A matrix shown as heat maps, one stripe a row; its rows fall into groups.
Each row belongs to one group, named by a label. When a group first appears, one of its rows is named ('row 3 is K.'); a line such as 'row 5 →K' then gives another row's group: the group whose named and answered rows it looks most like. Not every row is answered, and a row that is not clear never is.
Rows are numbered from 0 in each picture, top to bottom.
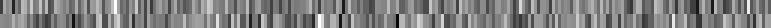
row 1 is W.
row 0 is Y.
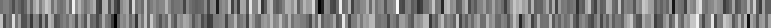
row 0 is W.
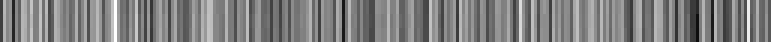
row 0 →Y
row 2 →Y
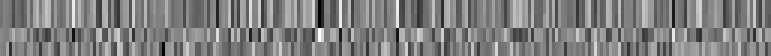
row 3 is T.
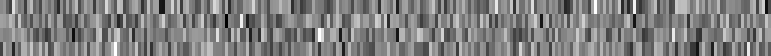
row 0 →T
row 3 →Y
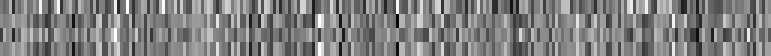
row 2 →Y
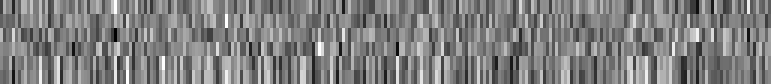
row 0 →Y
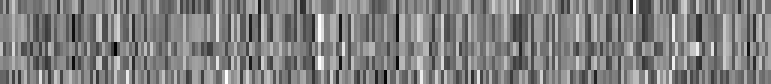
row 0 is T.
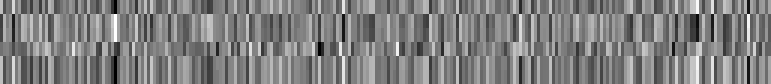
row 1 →Y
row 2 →Y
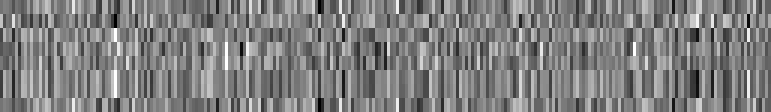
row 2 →Y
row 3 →T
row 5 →Y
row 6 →Y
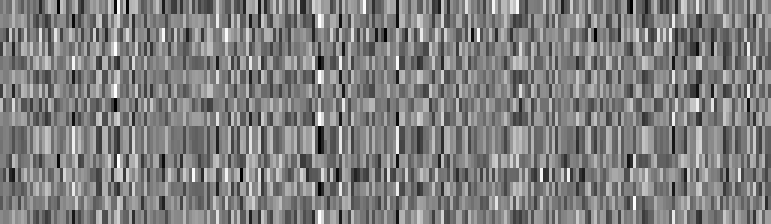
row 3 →Y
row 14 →T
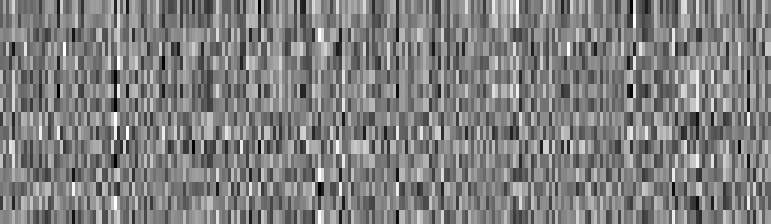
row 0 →T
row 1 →T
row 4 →T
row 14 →Y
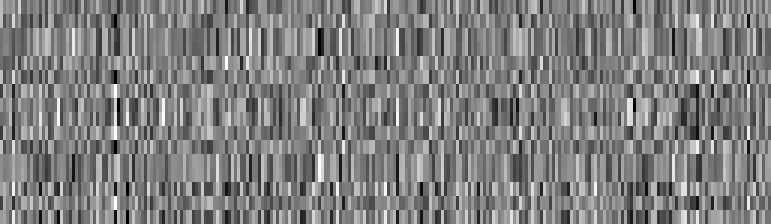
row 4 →T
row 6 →Y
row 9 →Y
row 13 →T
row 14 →Y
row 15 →T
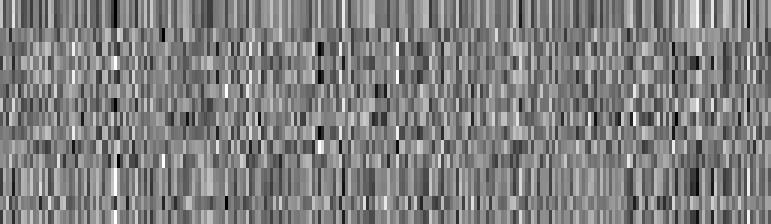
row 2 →T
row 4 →Y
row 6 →T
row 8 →T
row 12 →Y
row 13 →Y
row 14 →T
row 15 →Y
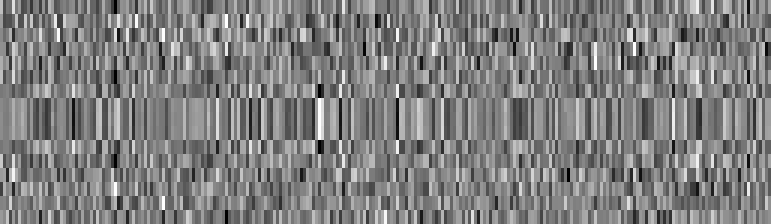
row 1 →T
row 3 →T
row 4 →T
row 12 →T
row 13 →Y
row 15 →T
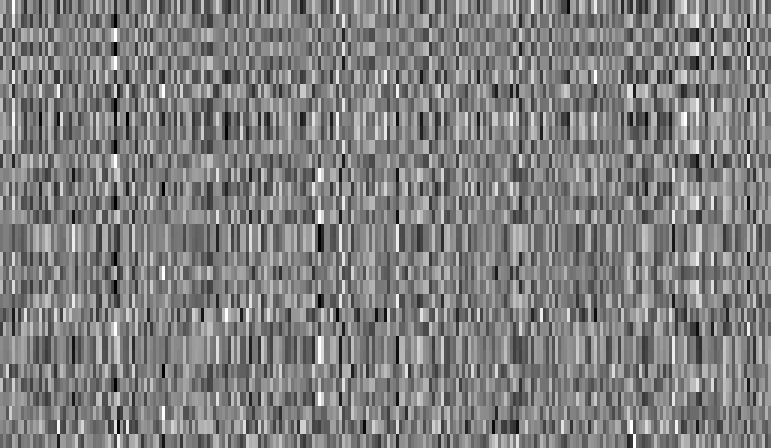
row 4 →Y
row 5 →T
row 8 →T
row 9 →T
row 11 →Y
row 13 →T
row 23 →Y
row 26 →T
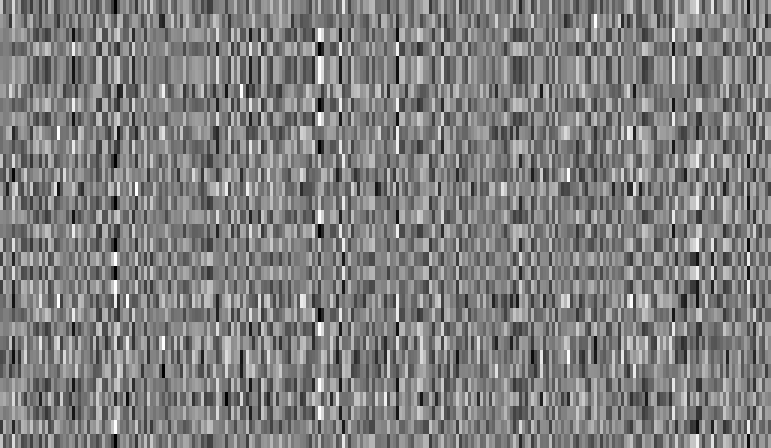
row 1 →T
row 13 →T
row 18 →Y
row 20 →Y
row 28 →T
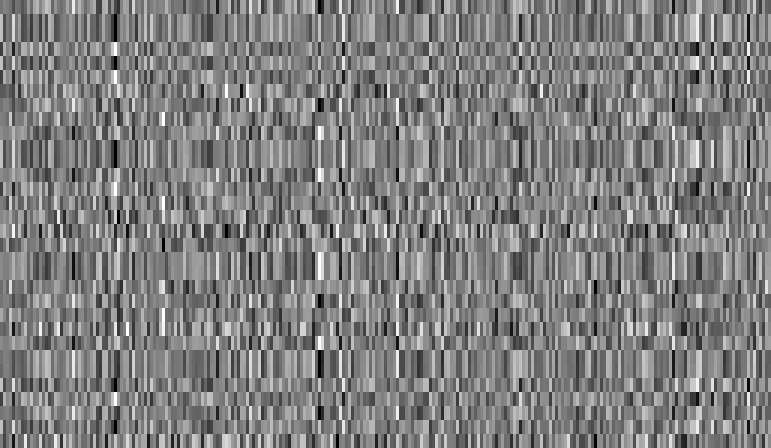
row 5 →Y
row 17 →T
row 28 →Y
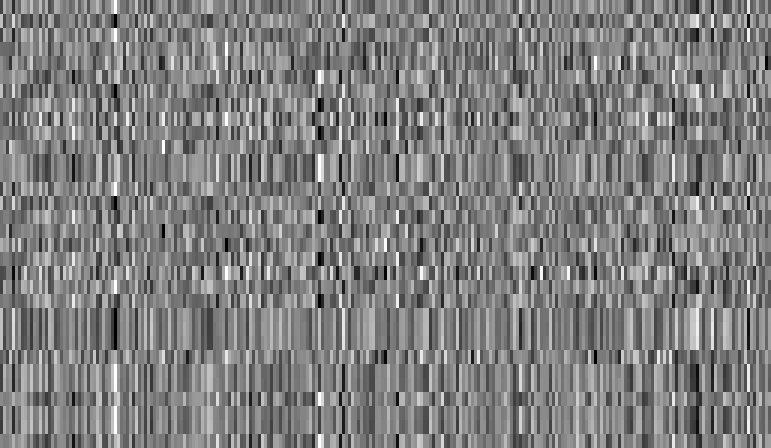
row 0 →Y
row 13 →Y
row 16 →T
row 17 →T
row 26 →Y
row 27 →Y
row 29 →Y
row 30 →Y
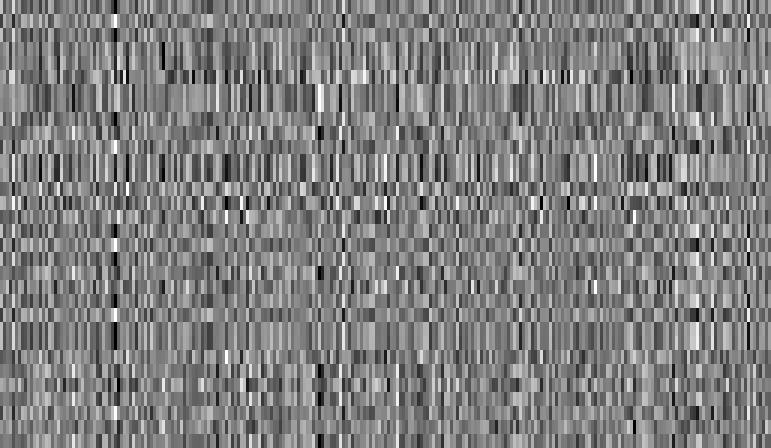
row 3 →T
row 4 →T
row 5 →T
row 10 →Y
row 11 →T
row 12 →T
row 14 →T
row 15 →T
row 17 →Y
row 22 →Y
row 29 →Y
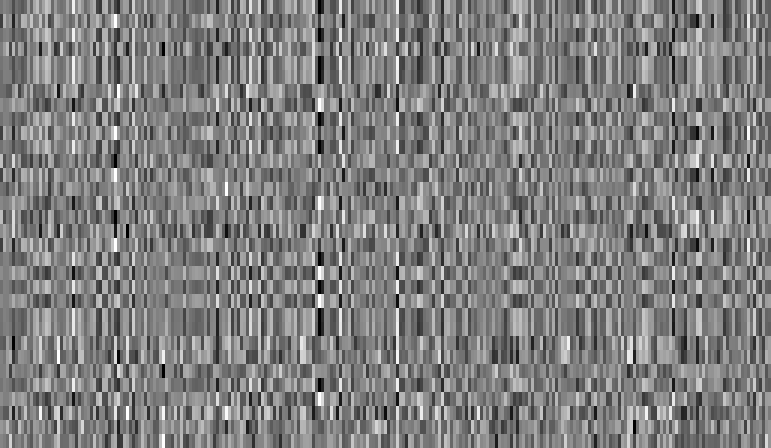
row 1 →Y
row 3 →T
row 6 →T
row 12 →Y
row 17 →Y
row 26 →T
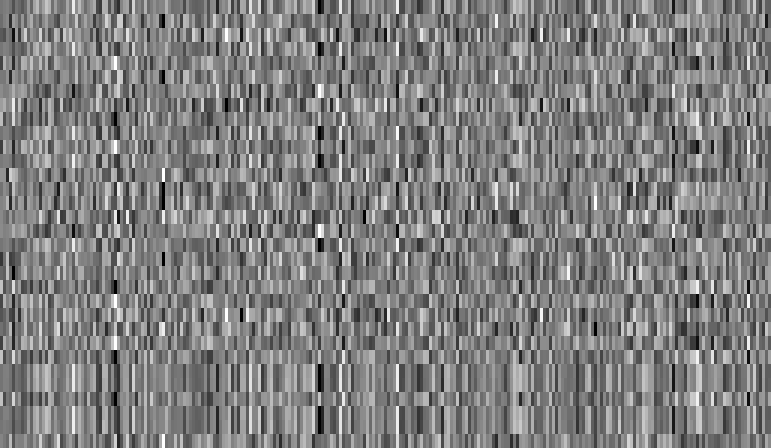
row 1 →T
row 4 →Y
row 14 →T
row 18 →T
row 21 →Y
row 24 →Y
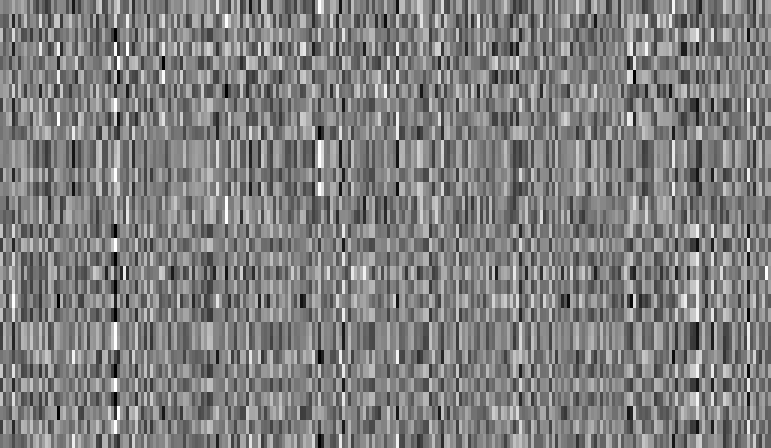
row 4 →T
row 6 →T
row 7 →Y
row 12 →Y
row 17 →Y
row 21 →T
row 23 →Y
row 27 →Y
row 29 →T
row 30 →Y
